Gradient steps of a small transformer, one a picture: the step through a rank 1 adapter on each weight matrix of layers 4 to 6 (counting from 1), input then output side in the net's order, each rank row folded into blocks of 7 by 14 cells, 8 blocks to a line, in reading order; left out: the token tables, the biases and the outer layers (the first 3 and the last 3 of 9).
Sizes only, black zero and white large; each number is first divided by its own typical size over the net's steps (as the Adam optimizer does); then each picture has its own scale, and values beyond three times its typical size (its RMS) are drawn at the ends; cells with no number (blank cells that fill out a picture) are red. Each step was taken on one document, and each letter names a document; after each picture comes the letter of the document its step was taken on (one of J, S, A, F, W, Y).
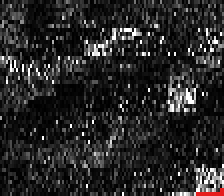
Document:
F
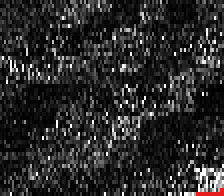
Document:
F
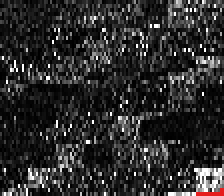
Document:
F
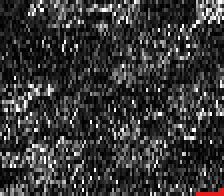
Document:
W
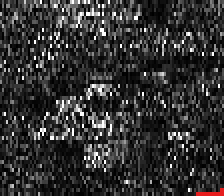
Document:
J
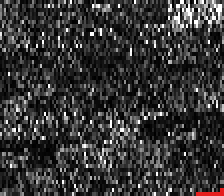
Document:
W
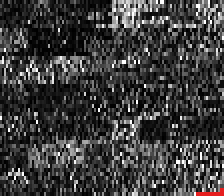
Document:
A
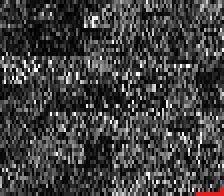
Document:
A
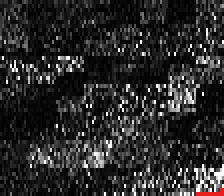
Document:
F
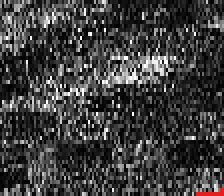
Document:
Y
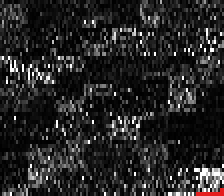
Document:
F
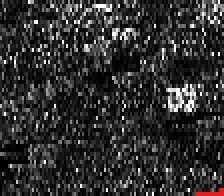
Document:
J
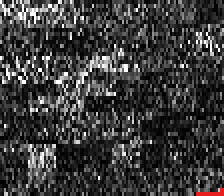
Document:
Y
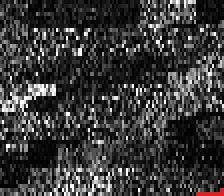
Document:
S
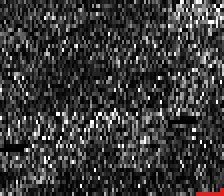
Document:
W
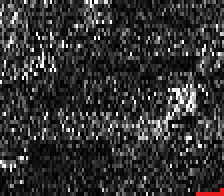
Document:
J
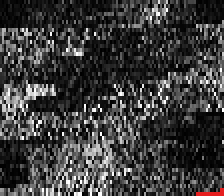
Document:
S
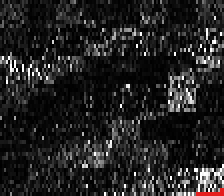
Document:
F
